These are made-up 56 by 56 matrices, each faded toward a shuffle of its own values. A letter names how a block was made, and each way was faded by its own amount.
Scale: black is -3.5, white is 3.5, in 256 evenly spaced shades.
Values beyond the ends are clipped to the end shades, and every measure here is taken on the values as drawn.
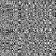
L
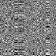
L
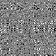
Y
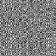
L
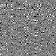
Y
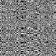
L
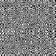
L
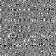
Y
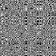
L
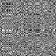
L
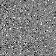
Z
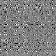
Y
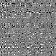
Y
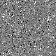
Z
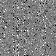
Z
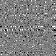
Y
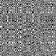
L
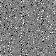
Z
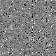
Z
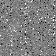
Z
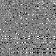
Y
